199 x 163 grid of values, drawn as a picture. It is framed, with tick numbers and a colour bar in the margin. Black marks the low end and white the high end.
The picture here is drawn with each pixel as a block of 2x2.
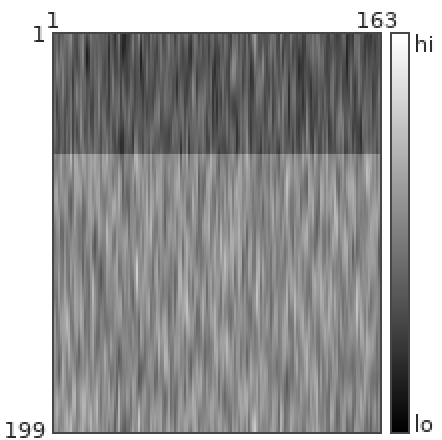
Average level on the scale: 50%. Grain: streaks running down. Seam: horizontal, 30% of the way down, the bottom part higher.
